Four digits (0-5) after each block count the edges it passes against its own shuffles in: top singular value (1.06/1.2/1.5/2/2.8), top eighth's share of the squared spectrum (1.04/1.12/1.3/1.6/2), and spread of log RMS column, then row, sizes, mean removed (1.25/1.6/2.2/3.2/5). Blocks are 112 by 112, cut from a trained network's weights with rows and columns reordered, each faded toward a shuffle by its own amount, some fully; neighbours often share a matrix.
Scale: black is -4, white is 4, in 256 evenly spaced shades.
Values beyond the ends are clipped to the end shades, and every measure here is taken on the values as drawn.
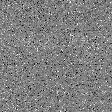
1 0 0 0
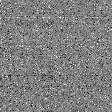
2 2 1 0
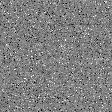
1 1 0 0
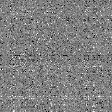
3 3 2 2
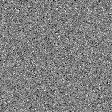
2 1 0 0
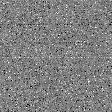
2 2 1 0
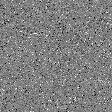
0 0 0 0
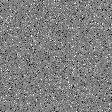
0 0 0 0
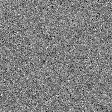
0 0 0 0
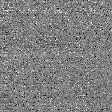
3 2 1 1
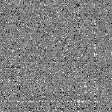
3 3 3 1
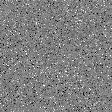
0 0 0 0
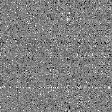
3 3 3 1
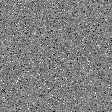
1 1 0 0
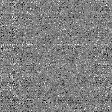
3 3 2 1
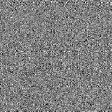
3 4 1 3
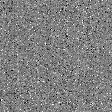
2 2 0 1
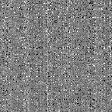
3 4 2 3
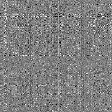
3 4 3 3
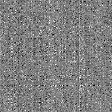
3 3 2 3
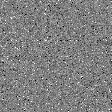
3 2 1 1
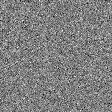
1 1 0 0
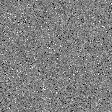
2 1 0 0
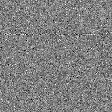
3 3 0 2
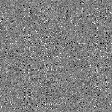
3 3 2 2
